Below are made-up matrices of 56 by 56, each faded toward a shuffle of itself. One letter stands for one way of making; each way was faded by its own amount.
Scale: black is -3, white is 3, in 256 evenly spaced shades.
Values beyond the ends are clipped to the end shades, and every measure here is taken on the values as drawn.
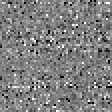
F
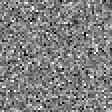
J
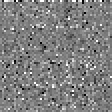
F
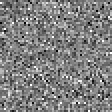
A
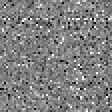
F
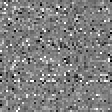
F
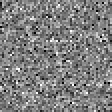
A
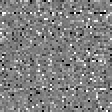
F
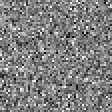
A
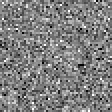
J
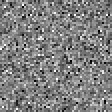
A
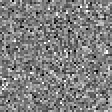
J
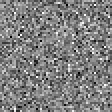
J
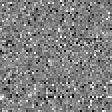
F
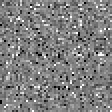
F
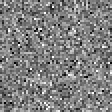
A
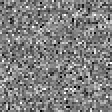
A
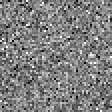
J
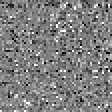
F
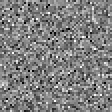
J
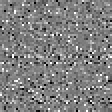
F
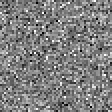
J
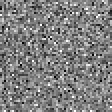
A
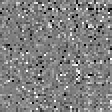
F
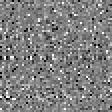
F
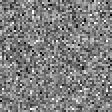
J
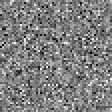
A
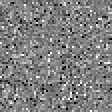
F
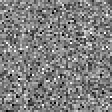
J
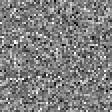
A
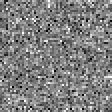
A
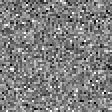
J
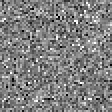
A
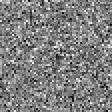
J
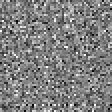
A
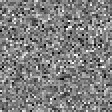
A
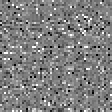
F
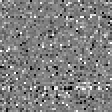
F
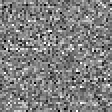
A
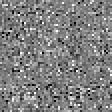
F
